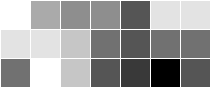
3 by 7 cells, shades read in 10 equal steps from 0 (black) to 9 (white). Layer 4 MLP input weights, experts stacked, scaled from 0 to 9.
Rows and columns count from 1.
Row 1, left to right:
9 6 5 5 3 8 8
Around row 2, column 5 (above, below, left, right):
3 2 4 4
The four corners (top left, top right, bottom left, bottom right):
9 8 4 3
